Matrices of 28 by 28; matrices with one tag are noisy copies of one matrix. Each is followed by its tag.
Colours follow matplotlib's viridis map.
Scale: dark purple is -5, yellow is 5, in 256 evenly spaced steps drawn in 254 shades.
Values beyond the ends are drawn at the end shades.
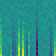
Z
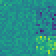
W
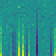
Z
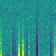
Z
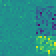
W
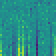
Z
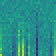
Z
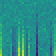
Z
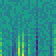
Z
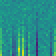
Z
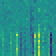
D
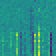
D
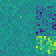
W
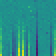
Z
